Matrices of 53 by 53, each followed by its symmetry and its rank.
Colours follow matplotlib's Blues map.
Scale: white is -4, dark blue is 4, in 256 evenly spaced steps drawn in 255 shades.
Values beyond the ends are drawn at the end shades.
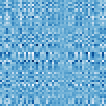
neither, rank three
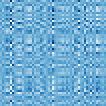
neither, rank two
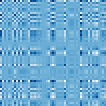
symmetric, rank two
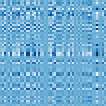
neither, rank two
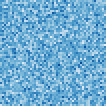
neither, full rank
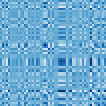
symmetric, rank two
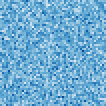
neither, full rank
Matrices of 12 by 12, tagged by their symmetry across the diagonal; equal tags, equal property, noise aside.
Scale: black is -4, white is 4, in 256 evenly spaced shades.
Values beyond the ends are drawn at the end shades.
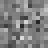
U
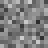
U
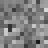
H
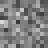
H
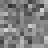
H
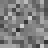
U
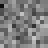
H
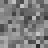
H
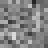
H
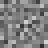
U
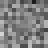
U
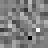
U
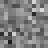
U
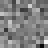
U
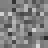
U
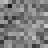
H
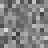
H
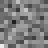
H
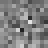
U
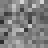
U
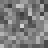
H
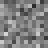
U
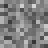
H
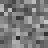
H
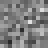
U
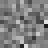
U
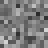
H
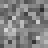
H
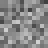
H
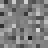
U
